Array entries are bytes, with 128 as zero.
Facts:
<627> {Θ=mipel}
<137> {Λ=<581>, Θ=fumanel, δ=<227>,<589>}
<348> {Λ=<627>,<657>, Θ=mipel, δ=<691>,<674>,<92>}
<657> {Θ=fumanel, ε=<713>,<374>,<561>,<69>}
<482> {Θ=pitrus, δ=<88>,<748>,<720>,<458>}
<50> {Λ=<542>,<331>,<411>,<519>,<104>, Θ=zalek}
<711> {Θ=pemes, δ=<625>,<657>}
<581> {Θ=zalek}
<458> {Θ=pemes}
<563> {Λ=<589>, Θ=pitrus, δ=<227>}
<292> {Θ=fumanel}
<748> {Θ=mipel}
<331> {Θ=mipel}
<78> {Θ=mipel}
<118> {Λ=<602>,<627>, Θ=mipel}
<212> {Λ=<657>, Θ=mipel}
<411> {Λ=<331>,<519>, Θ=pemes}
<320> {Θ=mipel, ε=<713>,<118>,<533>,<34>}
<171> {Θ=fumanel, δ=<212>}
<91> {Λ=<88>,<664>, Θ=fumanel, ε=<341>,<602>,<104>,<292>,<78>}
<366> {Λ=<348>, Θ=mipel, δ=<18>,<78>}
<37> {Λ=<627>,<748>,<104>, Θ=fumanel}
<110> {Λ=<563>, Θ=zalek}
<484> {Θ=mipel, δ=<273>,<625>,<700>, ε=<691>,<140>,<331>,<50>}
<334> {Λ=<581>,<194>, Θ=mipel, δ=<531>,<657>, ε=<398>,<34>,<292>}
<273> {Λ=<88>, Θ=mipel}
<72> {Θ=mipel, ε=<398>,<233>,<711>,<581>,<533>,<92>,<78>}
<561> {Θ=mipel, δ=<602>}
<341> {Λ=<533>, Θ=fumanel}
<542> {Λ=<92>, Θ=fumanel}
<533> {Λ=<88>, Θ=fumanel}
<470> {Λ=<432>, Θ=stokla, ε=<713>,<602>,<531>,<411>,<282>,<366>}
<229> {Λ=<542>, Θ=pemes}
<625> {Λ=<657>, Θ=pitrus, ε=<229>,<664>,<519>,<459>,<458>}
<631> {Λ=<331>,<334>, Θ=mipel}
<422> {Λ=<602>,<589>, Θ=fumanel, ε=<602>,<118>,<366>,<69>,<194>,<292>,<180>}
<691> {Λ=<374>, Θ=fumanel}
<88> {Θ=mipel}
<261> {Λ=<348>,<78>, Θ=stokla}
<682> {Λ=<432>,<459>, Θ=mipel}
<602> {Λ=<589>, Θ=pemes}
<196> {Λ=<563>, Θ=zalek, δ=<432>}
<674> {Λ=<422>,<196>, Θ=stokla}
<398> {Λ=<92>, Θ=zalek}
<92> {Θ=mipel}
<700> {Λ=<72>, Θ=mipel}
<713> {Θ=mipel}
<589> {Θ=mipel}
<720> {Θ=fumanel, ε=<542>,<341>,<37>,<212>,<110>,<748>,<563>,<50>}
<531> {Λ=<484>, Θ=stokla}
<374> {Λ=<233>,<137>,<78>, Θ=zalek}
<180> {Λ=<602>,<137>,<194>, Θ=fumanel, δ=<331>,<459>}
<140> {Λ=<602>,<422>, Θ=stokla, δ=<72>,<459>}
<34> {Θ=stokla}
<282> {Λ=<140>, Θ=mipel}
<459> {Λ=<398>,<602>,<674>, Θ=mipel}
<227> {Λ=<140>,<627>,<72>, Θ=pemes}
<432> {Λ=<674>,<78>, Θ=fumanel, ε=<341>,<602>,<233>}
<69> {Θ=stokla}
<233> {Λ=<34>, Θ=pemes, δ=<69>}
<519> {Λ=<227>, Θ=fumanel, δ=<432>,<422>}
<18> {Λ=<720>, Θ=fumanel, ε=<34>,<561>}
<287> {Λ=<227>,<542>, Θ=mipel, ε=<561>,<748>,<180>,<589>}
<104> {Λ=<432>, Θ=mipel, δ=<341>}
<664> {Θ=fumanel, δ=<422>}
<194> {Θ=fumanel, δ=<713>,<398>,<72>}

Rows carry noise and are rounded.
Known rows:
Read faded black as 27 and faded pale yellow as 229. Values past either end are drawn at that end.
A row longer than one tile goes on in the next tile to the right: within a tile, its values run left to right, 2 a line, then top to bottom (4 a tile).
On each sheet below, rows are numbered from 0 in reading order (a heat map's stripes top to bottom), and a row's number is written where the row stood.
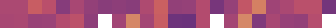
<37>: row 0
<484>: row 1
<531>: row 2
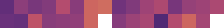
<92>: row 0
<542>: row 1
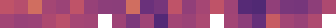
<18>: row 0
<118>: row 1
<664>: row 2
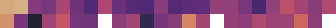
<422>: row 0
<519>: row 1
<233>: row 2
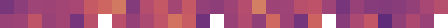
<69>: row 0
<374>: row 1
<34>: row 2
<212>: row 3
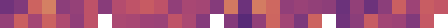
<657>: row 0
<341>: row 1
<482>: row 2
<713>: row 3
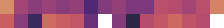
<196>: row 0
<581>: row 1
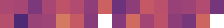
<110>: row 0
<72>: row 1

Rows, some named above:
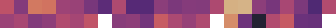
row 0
<625>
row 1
<664>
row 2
<422>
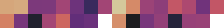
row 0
<422>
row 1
<563>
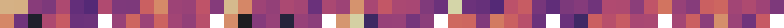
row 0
<422>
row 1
<657>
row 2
<563>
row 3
<140>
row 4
<432>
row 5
<458>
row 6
<194>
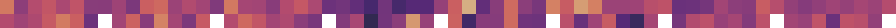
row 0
<374>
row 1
<194>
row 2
<682>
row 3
<519>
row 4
<602>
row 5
<589>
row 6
<331>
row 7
<533>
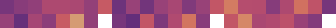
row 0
<50>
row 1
<229>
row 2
<470>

